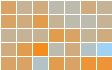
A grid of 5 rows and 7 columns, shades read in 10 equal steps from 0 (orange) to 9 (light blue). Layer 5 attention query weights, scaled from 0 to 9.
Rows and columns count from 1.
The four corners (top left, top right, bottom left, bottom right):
3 5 3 1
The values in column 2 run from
2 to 5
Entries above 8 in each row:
0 0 0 1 0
